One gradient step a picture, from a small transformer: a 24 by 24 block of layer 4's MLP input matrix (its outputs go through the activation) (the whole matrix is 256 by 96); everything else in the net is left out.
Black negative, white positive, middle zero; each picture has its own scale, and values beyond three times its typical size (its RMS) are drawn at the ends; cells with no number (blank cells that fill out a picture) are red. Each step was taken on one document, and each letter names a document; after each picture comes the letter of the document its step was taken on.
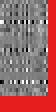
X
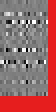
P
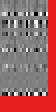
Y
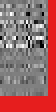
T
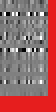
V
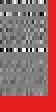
V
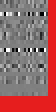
V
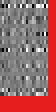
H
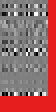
Y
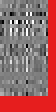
X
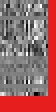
T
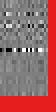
V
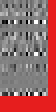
Y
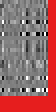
H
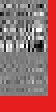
T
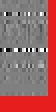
V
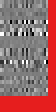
X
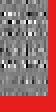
P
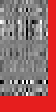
X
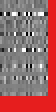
V
